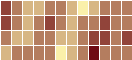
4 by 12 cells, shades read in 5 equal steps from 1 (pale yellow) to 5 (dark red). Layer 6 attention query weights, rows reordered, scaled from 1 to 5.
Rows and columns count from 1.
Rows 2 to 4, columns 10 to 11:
4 3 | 4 3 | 3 3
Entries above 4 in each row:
0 0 0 1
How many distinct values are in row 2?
3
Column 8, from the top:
1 3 3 3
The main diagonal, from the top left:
4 3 2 3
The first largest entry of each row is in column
1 1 9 9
